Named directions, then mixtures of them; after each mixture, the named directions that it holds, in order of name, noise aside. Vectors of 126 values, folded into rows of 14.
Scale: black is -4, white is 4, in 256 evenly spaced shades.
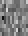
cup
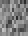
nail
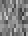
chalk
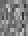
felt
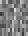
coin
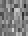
coin, felt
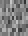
cup, nail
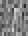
coin, felt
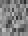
nail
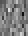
chalk, felt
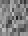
nail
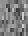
felt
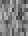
chalk, nail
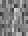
coin, felt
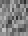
nail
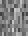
coin, felt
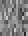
chalk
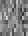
chalk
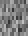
cup, nail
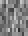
coin, cup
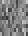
chalk, cup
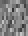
felt, nail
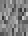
chalk, cup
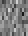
chalk, felt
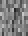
coin, felt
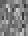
felt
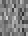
chalk, coin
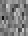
cup, felt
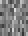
coin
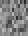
nail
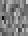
cup, felt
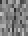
coin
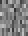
coin
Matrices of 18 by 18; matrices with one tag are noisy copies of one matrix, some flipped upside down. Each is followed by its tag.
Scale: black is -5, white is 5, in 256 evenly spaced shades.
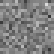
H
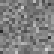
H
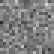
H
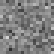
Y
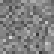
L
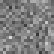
L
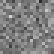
L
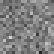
L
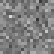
L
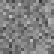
L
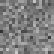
H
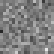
H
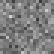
L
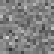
Y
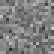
Y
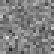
Y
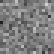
H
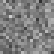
L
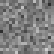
H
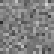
H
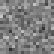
Y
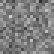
L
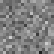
L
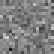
Y
